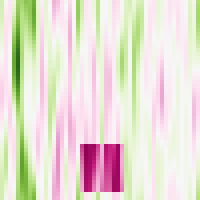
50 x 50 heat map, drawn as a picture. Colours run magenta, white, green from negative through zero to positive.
The ninth with the highest average is the top left. On average the colour sits 50% of the way up the scale. An odd patch, lower than its surroundings, sits in the bottom middle. Streaks run downward.
